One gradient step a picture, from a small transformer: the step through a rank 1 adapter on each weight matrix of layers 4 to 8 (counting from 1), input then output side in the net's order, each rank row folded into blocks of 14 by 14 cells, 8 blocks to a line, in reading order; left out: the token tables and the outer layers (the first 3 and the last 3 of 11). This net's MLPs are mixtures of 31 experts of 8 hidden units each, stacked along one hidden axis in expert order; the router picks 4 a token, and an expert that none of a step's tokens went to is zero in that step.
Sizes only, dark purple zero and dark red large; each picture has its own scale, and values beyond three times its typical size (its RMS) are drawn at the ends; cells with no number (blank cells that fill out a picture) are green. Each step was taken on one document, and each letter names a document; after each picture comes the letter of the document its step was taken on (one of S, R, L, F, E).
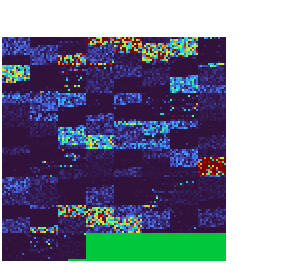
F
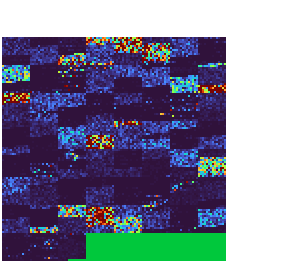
F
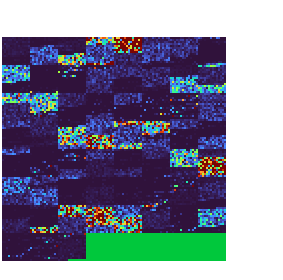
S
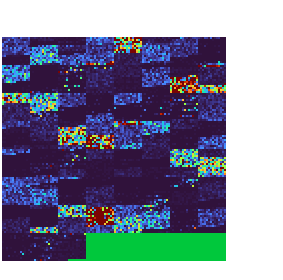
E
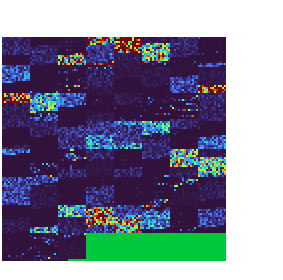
S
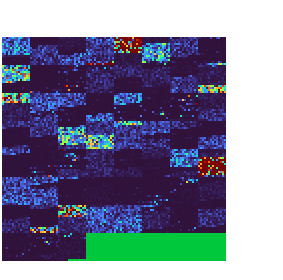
S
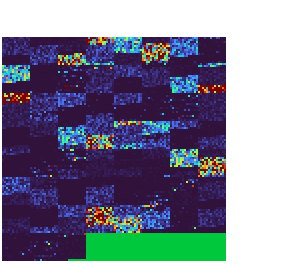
F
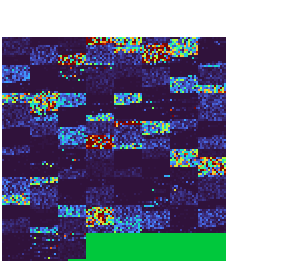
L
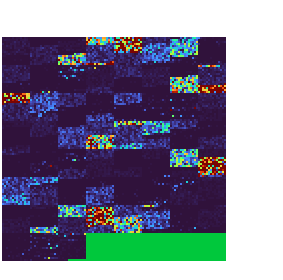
L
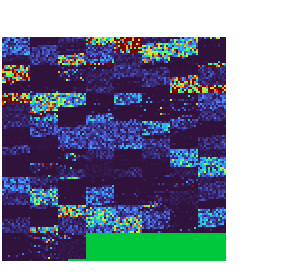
E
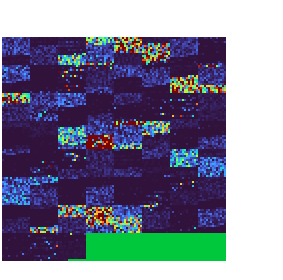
F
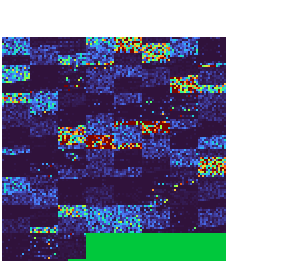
F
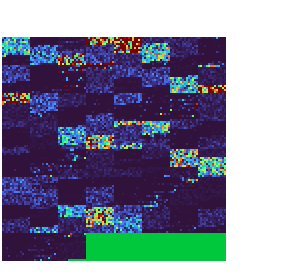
S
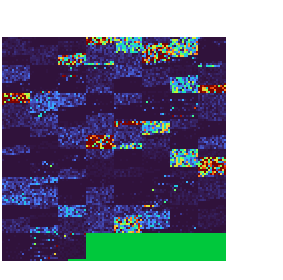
L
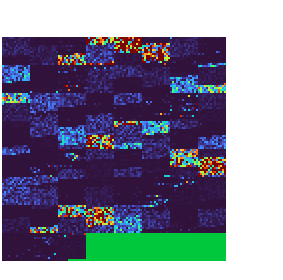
S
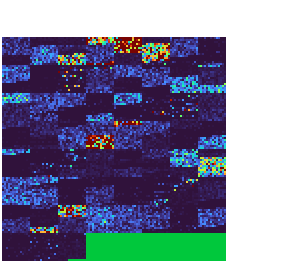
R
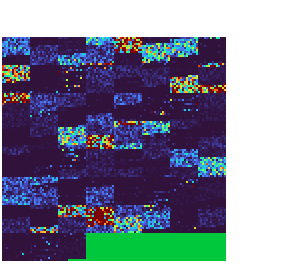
R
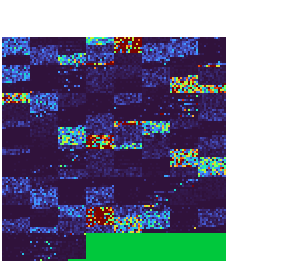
E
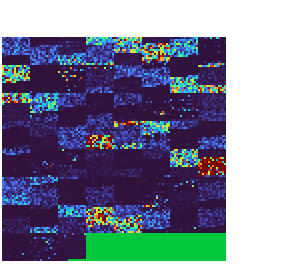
R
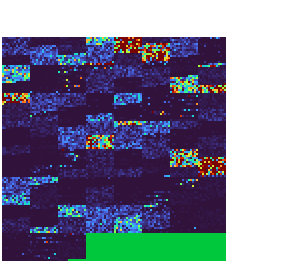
R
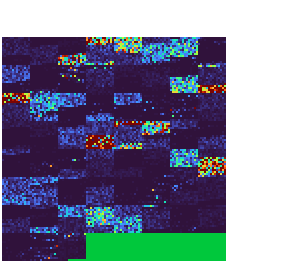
L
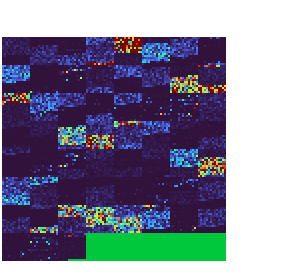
E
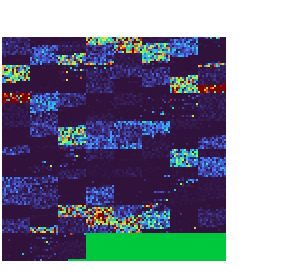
R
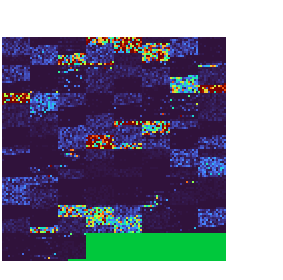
F
